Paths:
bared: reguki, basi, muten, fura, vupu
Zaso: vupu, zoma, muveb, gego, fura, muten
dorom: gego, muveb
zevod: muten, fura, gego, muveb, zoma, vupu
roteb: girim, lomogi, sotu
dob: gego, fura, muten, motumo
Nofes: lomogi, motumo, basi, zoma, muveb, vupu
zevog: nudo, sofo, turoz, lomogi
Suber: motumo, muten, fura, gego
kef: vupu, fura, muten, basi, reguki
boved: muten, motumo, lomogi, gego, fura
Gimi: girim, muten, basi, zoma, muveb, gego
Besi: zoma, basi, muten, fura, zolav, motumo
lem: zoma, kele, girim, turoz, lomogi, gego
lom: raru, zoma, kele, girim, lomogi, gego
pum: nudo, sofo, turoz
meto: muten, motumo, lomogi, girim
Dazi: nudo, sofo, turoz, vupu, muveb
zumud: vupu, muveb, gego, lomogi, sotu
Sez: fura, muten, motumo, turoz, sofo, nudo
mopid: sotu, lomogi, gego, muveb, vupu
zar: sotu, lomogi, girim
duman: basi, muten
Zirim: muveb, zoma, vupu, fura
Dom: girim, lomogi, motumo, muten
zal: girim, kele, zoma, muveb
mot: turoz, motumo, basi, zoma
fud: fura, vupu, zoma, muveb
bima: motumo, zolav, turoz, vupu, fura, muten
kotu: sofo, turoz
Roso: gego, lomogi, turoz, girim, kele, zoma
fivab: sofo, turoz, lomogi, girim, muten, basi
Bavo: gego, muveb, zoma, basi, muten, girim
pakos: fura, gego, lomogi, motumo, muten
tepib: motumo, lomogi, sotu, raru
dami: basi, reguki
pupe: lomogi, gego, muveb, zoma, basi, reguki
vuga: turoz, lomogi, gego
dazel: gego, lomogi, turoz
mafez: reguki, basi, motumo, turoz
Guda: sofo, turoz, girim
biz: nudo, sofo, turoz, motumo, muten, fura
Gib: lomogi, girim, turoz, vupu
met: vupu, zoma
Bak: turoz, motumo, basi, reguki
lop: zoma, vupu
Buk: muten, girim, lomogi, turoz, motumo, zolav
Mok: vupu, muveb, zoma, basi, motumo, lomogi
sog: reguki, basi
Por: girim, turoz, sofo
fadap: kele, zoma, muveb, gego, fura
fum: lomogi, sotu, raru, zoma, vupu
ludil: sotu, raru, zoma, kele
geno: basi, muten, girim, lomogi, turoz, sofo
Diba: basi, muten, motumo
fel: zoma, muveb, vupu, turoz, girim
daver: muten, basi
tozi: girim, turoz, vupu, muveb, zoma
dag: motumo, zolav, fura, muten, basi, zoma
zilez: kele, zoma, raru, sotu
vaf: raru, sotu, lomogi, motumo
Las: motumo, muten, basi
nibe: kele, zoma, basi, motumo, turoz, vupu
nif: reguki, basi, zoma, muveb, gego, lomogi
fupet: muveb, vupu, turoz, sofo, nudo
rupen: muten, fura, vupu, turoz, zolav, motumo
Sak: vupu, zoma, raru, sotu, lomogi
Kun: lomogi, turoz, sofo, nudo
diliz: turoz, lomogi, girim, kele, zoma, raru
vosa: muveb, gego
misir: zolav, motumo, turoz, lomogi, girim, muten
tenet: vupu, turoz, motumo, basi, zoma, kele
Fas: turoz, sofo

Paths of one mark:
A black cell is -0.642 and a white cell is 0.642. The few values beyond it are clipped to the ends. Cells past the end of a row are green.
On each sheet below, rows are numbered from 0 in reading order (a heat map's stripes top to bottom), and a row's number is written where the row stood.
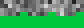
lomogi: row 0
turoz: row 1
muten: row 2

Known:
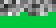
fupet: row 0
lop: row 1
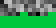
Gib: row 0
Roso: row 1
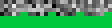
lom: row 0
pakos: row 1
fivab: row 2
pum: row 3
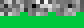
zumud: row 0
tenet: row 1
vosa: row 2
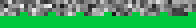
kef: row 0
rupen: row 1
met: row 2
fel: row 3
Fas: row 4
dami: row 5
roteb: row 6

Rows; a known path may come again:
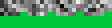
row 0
diliz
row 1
Sak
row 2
tepib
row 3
ludil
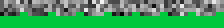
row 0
Por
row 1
roteb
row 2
mopid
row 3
nibe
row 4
Roso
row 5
Bavo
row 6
lom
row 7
dami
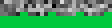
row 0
Dom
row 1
pakos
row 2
biz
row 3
Sez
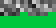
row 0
fivab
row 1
Kun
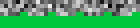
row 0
boved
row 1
kef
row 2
Las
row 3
zevod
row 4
fel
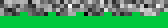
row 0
zar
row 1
Gib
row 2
zilez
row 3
Guda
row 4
vuga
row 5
dag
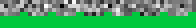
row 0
Suber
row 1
misir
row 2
tenet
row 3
dob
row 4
daver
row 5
Fas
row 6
vosa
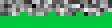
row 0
lop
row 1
Nofes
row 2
rupen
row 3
Besi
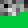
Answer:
fud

